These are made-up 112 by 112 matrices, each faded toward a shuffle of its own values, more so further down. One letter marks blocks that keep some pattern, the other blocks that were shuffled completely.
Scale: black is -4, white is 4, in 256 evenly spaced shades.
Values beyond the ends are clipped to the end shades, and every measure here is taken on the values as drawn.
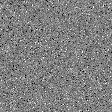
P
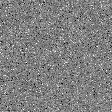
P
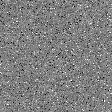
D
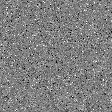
P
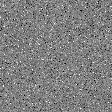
P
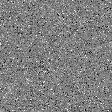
D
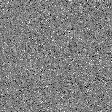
D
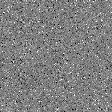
D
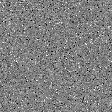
D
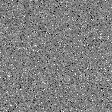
D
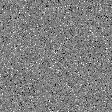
D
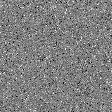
D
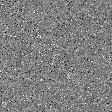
P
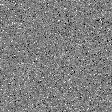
P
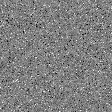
P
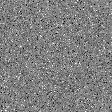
P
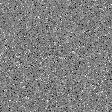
P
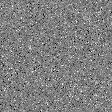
P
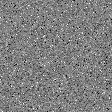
P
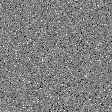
P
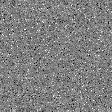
D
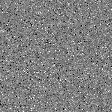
P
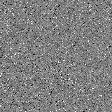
D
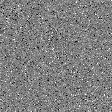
D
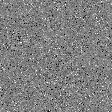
D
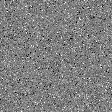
P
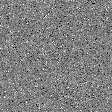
P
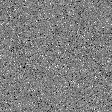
P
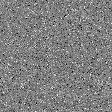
P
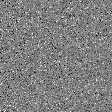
P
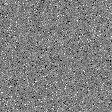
P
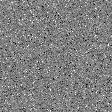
P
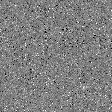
D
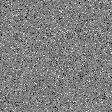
D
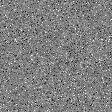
P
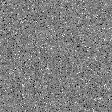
D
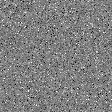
P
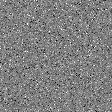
P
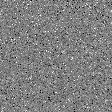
P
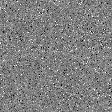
D
